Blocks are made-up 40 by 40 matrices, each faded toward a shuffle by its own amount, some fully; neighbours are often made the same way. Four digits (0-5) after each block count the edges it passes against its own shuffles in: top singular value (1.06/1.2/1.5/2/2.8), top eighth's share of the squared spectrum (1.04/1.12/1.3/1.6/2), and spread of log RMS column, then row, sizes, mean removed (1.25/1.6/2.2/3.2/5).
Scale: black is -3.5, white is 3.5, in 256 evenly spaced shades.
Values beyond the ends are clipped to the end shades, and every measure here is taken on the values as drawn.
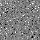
2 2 1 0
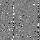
3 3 2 0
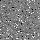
0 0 0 0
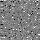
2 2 1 0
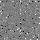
2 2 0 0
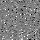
2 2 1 0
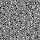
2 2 0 1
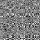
4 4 2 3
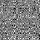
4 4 2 2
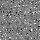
1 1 0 0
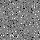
2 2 0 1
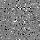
3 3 1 1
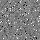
1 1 0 0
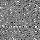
3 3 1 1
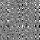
4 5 3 2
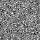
0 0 0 0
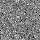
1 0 0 0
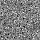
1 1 0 0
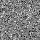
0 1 0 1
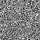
0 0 0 0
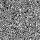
0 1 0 0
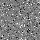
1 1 0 0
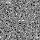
0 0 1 0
